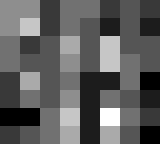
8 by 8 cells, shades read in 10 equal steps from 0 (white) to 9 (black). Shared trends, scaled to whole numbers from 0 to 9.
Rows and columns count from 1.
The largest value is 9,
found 4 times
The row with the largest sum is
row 5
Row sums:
45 46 41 40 51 49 45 47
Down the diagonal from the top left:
4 2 6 4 8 5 5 9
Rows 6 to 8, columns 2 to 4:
5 6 4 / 9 5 2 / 6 5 3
